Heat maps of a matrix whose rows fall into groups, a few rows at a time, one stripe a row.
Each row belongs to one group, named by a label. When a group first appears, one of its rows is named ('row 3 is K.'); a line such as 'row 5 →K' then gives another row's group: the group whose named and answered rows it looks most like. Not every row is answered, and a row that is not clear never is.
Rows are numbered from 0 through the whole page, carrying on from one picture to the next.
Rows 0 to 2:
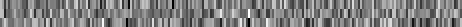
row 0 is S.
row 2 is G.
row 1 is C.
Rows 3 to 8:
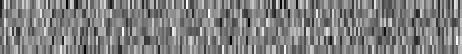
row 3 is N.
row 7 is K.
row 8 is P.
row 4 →K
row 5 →G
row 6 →N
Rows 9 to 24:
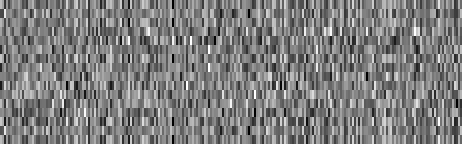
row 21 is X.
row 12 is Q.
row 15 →S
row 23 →G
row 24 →S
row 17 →K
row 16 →K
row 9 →S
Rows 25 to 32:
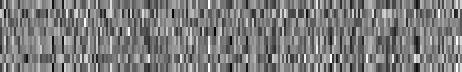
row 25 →K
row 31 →Q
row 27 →X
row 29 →K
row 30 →K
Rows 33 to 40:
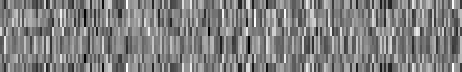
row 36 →Q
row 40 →C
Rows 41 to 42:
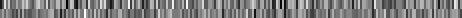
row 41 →N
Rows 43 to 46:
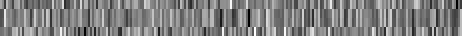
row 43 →Q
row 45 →G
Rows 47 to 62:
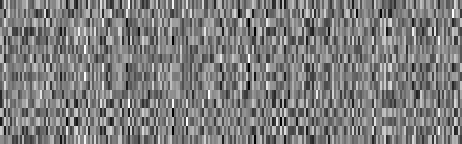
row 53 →C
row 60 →N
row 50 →X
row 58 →N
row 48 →C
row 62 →X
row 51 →S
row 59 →S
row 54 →G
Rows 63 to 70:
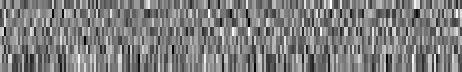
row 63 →Q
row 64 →K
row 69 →X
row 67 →P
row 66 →C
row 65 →G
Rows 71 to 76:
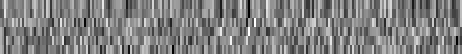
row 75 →Q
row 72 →G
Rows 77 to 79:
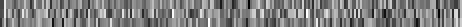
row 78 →N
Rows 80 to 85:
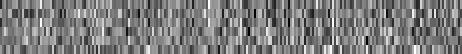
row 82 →K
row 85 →Q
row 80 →K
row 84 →K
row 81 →X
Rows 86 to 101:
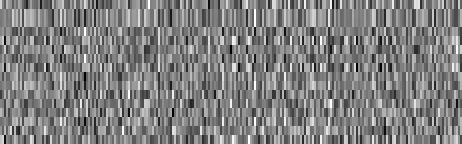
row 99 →P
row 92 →X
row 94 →P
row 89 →X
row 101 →C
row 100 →N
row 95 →P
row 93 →C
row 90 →C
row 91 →K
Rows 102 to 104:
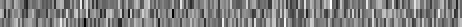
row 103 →S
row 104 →P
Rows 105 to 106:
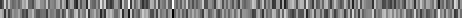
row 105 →N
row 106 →S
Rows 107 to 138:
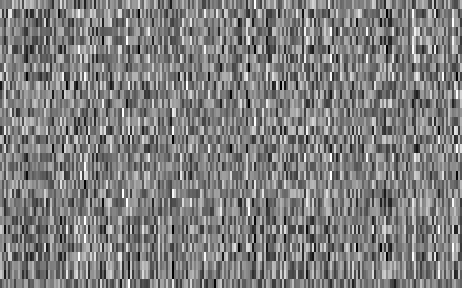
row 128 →N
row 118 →G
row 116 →N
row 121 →N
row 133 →X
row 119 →N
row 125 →X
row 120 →P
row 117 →K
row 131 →X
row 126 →Q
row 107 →P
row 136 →S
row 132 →S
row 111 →C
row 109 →C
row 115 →Q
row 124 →Q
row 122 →S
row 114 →G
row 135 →X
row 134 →C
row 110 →Q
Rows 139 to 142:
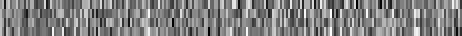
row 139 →C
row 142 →Q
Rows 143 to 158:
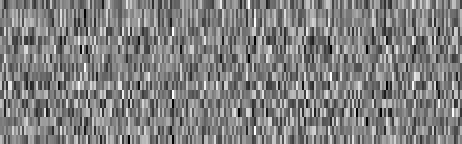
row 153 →N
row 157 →P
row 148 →K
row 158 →S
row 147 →X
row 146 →N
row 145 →P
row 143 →C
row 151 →Q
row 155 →C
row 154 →S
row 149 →G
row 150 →X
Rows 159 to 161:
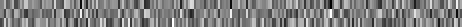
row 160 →Q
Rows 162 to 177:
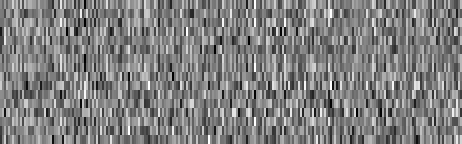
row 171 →Q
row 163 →Q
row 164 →P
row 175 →P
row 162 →P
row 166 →G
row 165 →N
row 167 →N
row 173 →K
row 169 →P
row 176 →N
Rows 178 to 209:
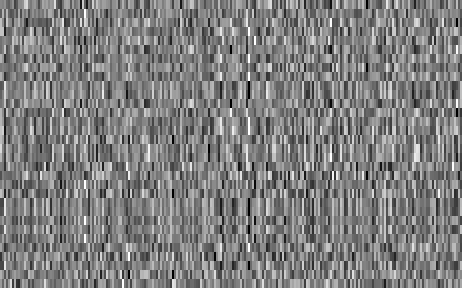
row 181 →C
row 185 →K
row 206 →N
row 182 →P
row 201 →G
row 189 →K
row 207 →G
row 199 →S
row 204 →X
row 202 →X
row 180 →Q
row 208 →S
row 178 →K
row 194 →Q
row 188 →G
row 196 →C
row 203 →G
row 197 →K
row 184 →C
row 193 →S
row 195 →Q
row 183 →K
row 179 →X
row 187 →G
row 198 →X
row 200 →G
